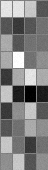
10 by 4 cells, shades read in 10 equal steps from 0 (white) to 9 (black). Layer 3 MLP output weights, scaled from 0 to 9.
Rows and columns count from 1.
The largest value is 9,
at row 6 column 3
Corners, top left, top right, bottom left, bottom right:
1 6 4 4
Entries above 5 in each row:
1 3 1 0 1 3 2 1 1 1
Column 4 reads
6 5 5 4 3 8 6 4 5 4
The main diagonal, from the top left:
1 7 5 4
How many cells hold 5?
7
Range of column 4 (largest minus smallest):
5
